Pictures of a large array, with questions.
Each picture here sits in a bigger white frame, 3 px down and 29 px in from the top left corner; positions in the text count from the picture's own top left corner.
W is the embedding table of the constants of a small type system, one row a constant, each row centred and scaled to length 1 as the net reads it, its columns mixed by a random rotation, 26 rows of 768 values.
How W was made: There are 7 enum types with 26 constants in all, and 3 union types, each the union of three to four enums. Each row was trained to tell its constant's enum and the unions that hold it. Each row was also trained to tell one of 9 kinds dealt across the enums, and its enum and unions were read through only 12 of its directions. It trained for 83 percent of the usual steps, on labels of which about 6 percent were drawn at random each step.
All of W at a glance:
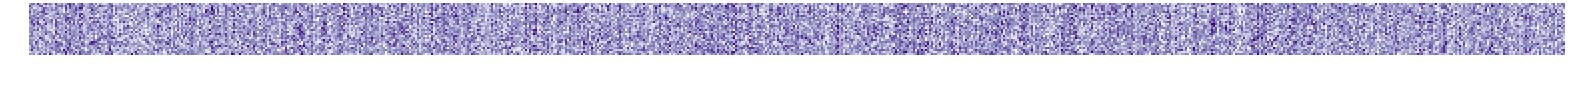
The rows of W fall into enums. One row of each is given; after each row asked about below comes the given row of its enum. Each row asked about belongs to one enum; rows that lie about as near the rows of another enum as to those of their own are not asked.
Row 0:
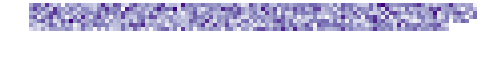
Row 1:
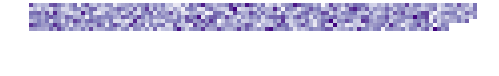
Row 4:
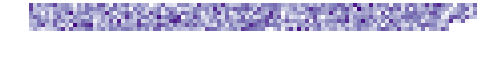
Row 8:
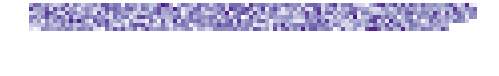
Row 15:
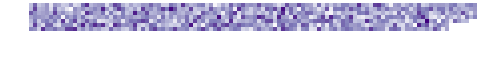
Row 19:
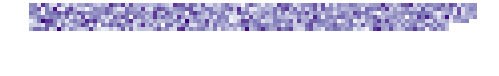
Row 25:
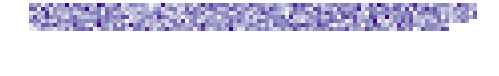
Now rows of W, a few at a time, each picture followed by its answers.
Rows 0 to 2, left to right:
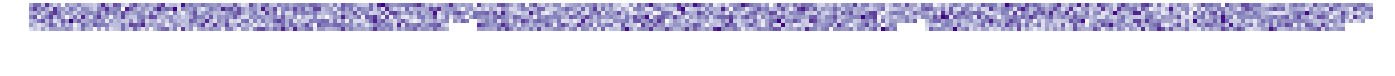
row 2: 1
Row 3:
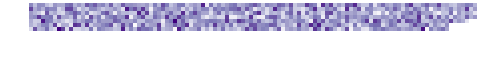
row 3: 4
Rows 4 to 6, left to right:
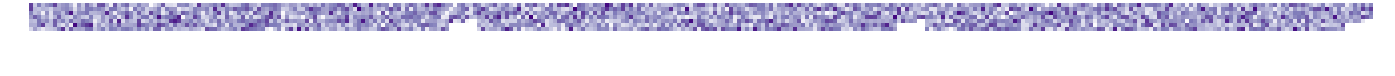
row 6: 25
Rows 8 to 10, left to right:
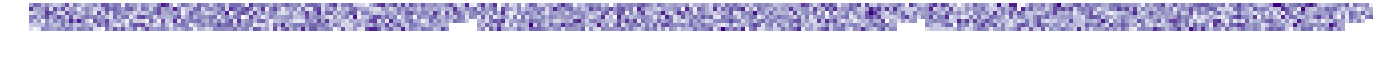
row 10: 0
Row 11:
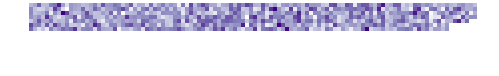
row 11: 1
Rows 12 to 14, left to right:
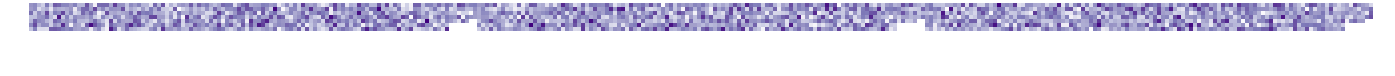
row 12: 1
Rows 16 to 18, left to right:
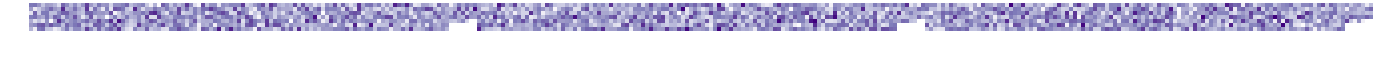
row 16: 25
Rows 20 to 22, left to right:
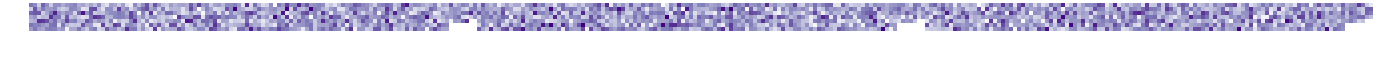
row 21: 15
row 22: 8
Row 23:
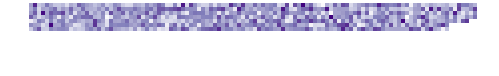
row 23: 0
